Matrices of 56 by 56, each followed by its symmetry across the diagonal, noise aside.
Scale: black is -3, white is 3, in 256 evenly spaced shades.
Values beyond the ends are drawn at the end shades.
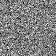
neither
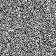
neither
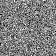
antisymmetric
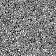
neither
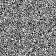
antisymmetric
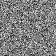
antisymmetric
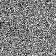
neither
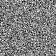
antisymmetric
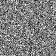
neither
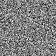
neither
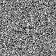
antisymmetric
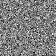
antisymmetric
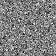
antisymmetric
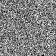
neither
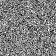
neither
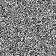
antisymmetric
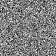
antisymmetric
